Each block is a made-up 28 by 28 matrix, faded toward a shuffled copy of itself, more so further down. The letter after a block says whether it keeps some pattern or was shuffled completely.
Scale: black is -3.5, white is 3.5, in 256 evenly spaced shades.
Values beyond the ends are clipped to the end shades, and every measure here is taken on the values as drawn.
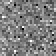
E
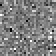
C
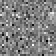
C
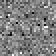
C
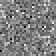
C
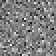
E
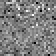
E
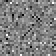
E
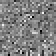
C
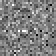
C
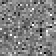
C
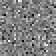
C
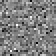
C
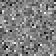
E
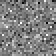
E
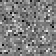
E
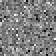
C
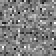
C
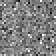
E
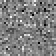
C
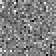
E
